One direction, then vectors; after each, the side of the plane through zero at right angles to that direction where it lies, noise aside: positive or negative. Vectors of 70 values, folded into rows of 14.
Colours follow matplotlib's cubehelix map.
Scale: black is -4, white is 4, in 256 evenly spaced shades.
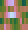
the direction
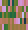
negative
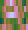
positive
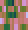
negative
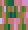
negative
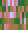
positive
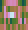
positive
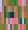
negative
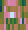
positive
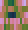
negative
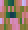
negative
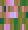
positive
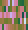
positive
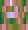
positive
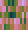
negative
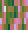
negative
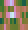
positive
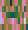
negative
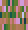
negative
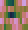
negative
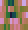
negative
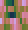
negative
